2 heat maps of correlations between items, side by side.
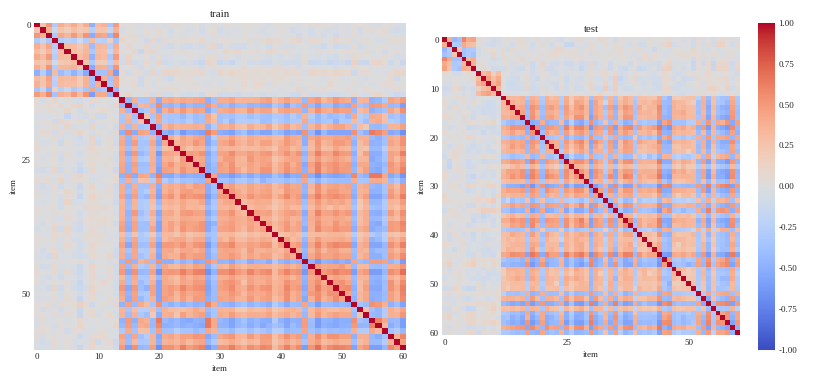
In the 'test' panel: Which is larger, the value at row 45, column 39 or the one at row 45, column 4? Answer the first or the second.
the first
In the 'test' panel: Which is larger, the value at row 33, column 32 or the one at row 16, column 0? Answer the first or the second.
the second
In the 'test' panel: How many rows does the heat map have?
61
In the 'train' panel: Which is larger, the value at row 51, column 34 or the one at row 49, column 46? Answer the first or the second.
the second
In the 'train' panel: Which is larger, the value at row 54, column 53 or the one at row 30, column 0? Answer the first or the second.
the first
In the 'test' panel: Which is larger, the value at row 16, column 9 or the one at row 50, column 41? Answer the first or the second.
the second
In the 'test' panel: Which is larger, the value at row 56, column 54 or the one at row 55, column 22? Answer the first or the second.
the first
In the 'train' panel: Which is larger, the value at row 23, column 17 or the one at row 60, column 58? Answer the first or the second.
the second
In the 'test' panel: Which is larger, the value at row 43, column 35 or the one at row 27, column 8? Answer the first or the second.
the second
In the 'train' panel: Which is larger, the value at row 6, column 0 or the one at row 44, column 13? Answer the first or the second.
the first
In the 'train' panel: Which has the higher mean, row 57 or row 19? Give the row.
19
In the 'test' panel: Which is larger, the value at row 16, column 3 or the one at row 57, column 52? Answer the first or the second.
the second
